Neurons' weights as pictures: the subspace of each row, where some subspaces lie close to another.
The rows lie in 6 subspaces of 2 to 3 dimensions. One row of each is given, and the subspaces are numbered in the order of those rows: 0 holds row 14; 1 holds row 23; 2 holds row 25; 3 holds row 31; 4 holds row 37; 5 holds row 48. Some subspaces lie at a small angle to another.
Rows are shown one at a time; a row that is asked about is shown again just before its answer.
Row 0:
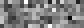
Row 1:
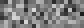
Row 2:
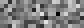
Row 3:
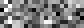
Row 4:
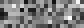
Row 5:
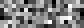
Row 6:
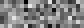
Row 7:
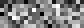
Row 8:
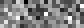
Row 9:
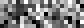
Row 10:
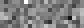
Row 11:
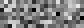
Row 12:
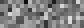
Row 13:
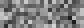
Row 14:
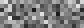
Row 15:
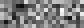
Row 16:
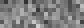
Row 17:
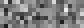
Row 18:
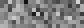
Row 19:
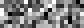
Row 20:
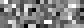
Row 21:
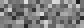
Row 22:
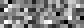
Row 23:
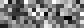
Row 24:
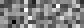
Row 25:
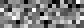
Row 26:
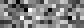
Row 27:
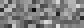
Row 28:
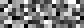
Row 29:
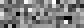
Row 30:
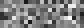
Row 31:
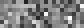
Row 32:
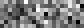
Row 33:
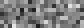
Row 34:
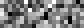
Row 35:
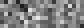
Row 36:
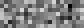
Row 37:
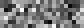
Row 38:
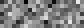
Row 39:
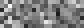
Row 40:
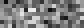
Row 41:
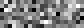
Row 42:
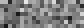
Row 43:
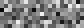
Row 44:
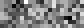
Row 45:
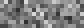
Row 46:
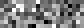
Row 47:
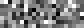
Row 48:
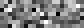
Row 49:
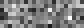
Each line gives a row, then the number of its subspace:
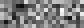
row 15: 4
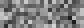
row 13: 4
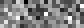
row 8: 3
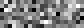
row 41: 5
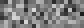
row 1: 4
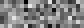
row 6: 0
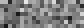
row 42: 3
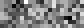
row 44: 1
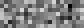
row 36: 1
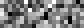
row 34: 2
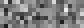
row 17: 1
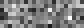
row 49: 5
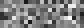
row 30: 4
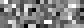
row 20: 4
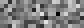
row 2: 5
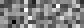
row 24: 0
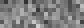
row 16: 3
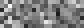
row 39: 0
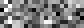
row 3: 0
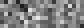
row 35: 1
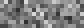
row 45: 1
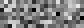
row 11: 5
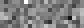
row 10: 4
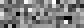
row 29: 3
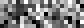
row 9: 3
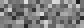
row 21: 2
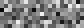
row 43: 2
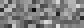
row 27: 5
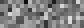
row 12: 2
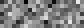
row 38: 2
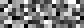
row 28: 0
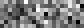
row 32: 3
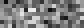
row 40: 3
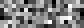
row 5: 1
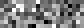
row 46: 4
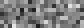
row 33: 3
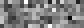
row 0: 0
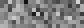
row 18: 1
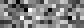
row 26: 1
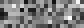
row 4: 5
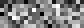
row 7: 0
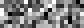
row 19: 2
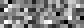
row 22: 0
